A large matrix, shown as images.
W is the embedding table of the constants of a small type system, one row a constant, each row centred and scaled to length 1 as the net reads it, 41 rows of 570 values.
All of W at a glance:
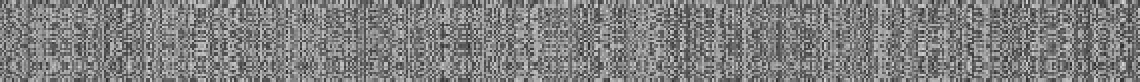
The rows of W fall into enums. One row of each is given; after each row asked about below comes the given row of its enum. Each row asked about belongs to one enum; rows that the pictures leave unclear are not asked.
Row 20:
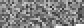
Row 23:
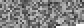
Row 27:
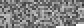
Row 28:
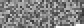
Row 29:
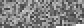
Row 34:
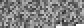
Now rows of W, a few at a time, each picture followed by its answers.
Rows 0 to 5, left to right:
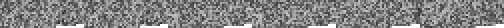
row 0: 34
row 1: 34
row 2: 27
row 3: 27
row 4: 28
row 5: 29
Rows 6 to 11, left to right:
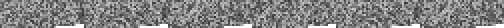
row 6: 28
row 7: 20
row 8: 29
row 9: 34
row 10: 20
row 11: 29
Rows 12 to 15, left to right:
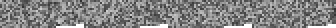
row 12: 23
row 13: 29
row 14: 27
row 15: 28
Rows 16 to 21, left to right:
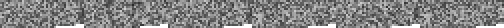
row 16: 28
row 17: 23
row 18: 28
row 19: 27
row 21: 27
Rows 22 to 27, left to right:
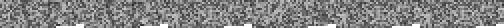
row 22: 23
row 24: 27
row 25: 29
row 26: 27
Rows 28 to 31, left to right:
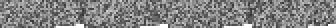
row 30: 28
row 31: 34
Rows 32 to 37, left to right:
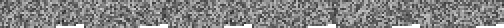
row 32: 34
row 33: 20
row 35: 28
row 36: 29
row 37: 27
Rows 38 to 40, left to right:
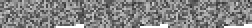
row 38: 28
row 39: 23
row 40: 23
